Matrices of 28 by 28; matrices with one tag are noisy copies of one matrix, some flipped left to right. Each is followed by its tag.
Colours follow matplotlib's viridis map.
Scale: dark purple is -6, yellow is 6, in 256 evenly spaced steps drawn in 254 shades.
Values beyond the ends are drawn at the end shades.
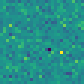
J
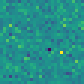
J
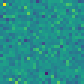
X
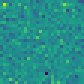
X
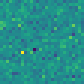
J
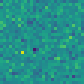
J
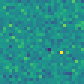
J
